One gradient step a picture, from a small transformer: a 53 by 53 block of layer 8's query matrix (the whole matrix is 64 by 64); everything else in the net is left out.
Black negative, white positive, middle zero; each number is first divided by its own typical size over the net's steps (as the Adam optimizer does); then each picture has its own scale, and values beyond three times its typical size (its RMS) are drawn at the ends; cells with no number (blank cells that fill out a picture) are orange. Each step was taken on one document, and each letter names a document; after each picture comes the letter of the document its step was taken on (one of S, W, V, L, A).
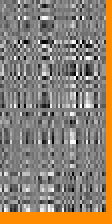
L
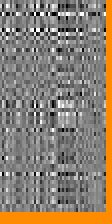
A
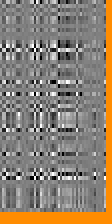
A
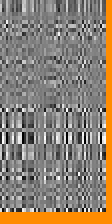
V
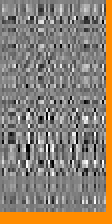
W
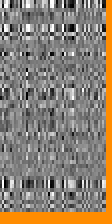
L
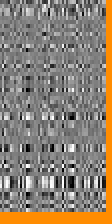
L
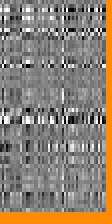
L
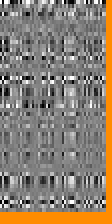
L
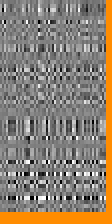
W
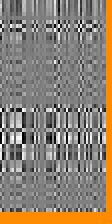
V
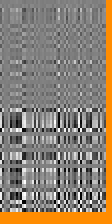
V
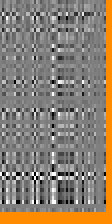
A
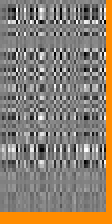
W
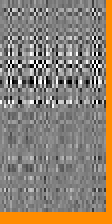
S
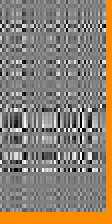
V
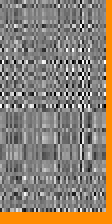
V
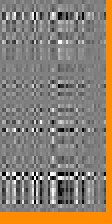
A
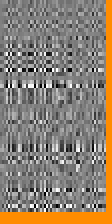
S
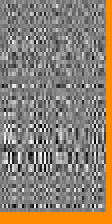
S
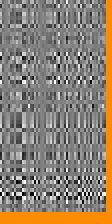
V
